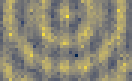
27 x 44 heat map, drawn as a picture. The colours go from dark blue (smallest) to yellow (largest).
Concentric rings centre on the top middle. No single row or column stands out from its neighbours. Upright stripes repeat 7 times across the table. The histogram is bell-shaped.
